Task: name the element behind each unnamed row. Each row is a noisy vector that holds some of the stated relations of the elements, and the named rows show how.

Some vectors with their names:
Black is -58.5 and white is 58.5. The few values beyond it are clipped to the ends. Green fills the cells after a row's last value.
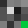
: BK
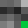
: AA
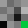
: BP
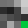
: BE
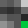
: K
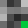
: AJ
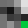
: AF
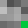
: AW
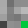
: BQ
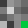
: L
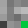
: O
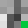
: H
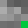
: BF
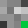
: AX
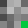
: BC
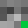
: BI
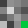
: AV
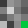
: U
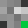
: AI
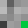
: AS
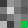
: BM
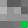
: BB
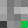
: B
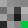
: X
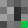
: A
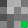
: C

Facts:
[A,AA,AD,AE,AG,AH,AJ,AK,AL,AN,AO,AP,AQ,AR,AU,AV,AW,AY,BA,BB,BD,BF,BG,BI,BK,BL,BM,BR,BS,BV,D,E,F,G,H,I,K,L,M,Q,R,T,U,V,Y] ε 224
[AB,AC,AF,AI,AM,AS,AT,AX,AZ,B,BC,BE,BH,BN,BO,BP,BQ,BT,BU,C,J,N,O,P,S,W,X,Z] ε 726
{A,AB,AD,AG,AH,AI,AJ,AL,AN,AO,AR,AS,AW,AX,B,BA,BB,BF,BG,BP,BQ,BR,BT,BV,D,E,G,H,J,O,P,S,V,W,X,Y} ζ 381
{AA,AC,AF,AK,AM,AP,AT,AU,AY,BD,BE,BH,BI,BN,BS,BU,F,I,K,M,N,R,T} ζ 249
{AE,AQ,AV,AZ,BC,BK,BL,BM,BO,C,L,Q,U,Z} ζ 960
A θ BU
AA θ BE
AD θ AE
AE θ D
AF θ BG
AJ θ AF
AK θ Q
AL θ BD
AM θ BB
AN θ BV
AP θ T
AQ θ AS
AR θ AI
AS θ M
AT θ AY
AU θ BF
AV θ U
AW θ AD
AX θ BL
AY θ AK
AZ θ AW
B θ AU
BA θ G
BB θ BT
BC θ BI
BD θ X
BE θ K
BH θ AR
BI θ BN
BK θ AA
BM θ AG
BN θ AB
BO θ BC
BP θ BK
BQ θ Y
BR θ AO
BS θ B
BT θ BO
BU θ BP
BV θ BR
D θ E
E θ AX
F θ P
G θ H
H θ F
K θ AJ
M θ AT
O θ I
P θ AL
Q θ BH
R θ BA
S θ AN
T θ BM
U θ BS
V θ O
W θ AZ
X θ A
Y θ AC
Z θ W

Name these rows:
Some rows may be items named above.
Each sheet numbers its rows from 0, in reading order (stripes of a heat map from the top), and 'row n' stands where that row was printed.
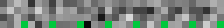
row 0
Z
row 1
Q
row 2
BB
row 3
BP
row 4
M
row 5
AC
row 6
AK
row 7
AM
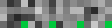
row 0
AJ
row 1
Q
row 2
BT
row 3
BN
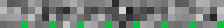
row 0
AD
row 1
AL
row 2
N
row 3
AP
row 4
BK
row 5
I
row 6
V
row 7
P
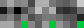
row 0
BD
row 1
C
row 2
K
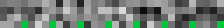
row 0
BI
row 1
AT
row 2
BL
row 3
AB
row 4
AQ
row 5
BU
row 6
BG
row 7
AA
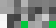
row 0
BA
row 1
AY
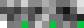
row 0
R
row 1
AT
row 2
AF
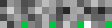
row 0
AE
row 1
Z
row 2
BH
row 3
F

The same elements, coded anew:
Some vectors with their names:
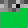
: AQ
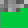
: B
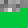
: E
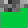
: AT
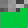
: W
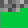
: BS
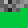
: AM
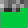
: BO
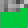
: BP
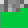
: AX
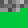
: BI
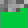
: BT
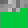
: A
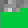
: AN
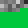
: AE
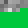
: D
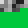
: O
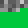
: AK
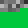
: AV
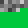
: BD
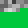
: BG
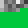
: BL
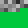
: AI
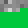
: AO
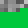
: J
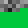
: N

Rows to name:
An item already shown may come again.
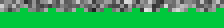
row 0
BK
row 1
F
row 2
AY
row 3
BN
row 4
AP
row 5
V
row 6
AJ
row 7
K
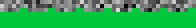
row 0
BK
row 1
R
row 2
P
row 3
AQ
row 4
I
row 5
BH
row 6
BE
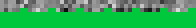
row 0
X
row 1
BB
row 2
BU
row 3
AB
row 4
C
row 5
AZ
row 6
BB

